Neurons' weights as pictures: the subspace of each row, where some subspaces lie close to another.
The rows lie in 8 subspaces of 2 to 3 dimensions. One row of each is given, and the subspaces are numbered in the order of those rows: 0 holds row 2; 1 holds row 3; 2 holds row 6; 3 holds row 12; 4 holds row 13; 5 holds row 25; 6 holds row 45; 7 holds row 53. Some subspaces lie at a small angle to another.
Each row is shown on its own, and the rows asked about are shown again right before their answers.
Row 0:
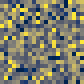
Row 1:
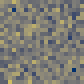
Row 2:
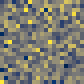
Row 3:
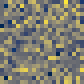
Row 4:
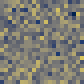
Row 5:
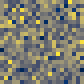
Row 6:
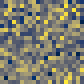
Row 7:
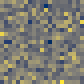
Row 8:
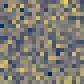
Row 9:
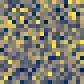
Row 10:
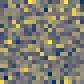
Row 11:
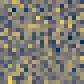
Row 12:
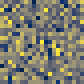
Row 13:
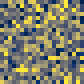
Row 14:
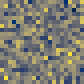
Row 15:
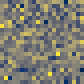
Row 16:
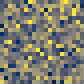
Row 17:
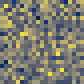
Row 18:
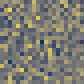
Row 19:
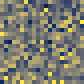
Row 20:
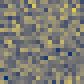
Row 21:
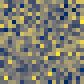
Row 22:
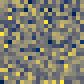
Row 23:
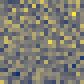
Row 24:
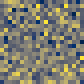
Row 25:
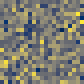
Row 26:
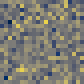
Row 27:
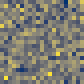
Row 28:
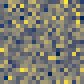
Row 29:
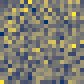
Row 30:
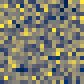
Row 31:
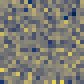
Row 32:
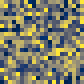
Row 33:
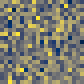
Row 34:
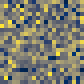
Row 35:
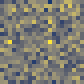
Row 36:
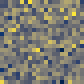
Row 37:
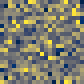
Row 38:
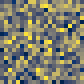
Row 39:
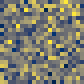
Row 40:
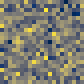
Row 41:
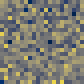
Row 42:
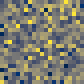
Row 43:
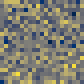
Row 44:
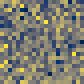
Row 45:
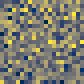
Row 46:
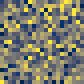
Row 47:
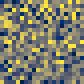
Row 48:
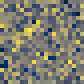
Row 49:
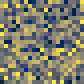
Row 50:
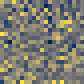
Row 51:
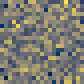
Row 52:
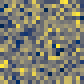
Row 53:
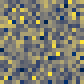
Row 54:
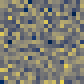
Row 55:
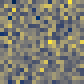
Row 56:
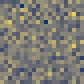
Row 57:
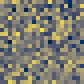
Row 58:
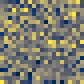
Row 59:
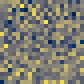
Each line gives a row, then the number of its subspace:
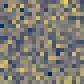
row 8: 0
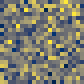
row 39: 5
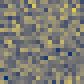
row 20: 2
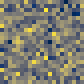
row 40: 3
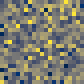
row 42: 0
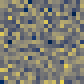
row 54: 6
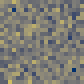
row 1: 5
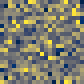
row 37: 6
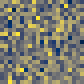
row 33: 3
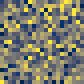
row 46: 0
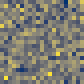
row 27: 4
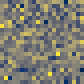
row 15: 1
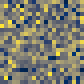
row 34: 1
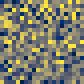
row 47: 0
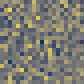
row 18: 3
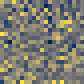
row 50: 5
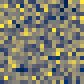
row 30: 4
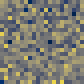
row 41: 6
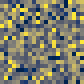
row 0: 4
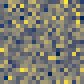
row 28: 6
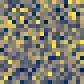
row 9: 7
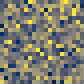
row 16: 0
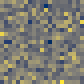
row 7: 5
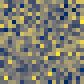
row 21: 2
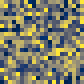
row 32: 2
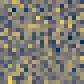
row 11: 5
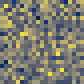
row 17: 5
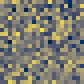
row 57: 3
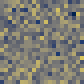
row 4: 7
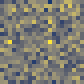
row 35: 3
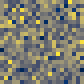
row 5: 7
